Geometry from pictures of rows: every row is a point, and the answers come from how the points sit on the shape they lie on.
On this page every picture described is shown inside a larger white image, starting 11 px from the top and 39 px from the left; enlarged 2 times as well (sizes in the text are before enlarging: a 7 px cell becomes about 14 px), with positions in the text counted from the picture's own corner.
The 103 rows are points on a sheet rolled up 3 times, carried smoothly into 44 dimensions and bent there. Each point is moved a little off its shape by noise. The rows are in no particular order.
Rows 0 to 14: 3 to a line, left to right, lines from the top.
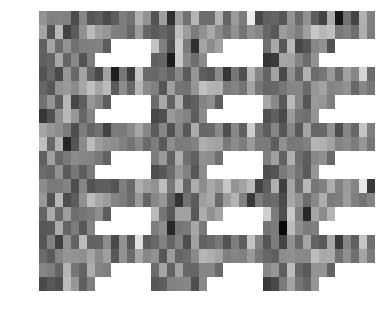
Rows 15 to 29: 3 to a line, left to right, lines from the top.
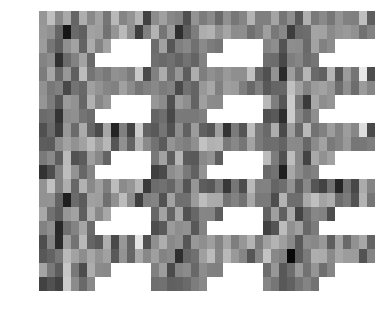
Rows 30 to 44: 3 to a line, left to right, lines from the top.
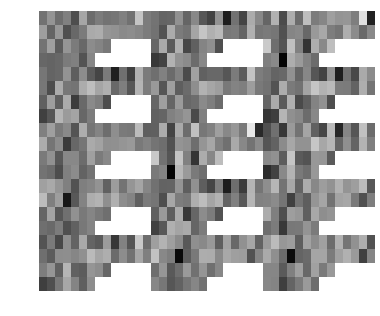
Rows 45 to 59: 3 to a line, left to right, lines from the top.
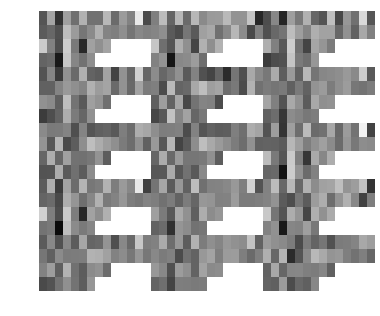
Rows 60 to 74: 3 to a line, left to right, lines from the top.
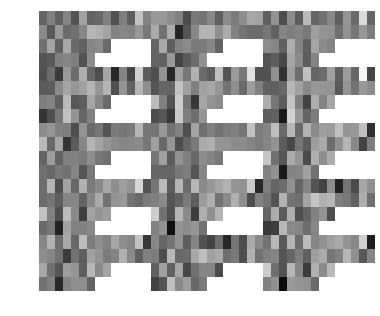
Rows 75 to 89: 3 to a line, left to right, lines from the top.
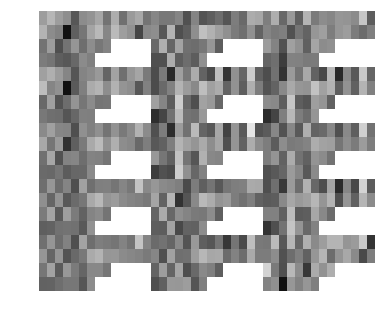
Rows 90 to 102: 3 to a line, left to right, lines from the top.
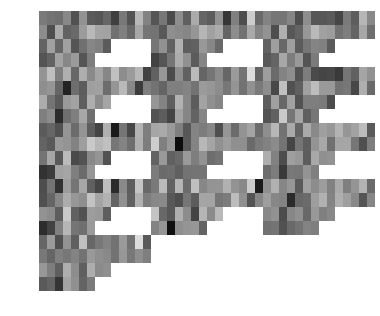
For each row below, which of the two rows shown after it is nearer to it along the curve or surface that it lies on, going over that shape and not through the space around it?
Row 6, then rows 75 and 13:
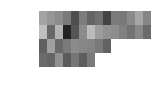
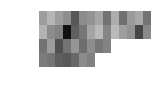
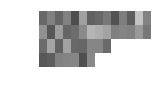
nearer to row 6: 75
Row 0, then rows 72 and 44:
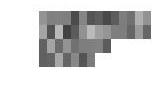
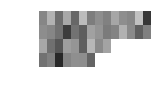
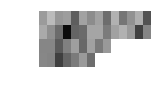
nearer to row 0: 44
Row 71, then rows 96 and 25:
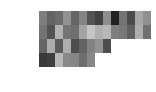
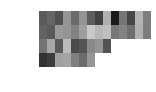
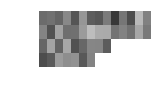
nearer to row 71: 96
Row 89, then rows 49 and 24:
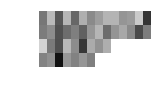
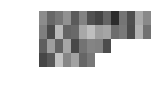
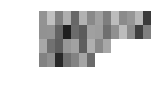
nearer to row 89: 24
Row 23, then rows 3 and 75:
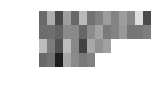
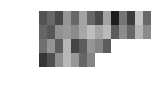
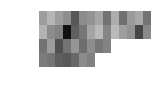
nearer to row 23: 75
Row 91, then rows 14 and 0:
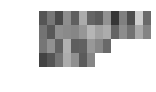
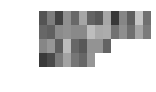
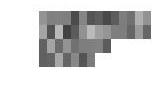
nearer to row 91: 14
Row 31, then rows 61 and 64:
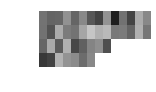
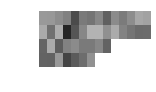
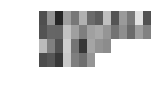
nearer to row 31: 64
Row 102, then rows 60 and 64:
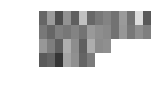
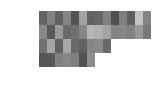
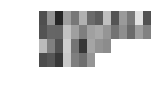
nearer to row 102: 60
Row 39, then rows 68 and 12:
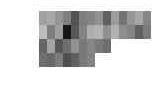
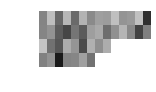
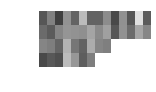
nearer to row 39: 68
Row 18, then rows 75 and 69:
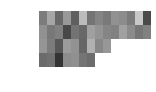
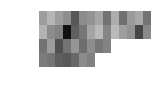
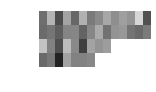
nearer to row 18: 69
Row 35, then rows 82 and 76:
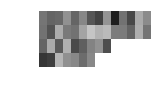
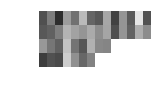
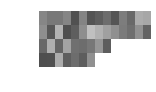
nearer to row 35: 82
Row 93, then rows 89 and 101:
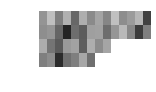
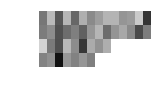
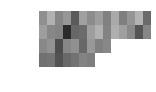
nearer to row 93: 89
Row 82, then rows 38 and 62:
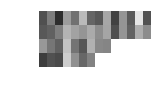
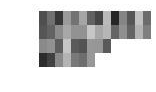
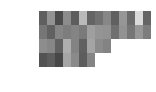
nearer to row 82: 38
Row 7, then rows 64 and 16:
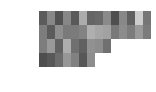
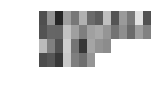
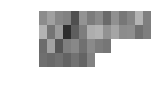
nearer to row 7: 16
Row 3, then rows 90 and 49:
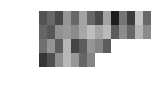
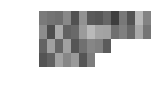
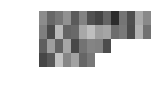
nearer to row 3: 49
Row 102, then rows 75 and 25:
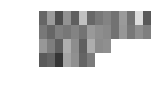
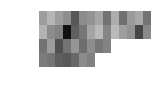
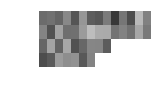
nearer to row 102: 25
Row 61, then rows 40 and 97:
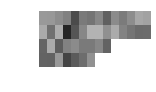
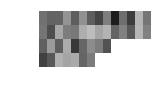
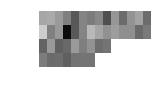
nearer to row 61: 97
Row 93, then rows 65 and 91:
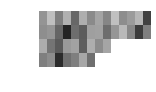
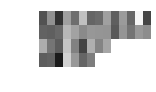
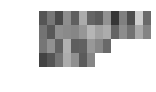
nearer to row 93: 65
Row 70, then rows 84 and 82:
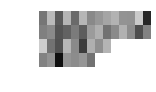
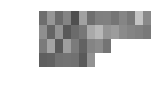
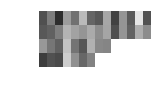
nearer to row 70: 82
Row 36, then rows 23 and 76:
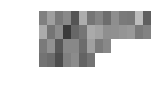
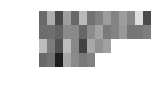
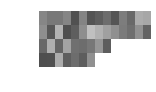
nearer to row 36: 23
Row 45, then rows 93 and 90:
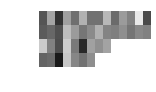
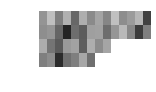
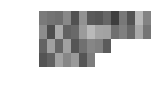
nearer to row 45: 93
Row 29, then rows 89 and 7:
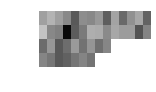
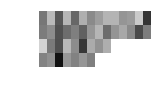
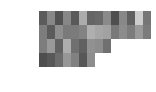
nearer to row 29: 89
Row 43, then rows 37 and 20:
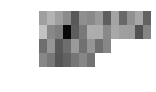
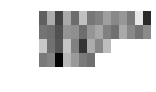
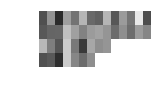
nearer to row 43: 37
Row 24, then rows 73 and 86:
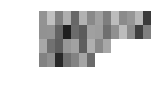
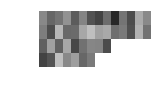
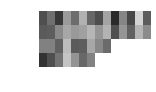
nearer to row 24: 86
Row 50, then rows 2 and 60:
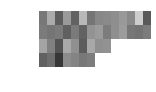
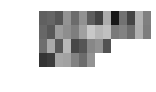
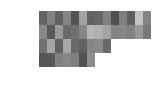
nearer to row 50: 60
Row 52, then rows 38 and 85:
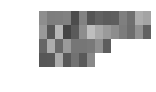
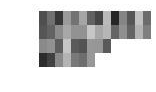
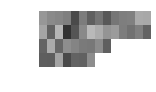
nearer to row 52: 85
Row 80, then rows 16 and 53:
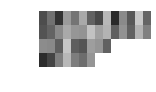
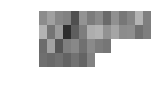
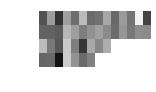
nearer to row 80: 53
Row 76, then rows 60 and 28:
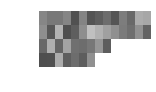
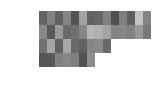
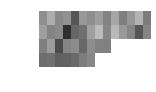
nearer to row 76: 28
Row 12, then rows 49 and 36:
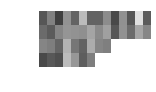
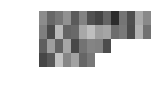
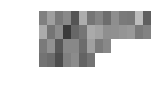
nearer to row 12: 36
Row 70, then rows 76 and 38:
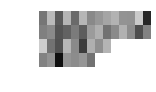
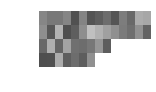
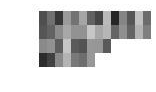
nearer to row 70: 38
